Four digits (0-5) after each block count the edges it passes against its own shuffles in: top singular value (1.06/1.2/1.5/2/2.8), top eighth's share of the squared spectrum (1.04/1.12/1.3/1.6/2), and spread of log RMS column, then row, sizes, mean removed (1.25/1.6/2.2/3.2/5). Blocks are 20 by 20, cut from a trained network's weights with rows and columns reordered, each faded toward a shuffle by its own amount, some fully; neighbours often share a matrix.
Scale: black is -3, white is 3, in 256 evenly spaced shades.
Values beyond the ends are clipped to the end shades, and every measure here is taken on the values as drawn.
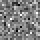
0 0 0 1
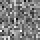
0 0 0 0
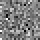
0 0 1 0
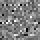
1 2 0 1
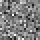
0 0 0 0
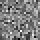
0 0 0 1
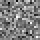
0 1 0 0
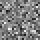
1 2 0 0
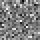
0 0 0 0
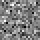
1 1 0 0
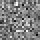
1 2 1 1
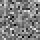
2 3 0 0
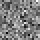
1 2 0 0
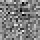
2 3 1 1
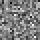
0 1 0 0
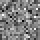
0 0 0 1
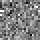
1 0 0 0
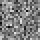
2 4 1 0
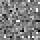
2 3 0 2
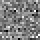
1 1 0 0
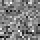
1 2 0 2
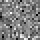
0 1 0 0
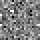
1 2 0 0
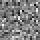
2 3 2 1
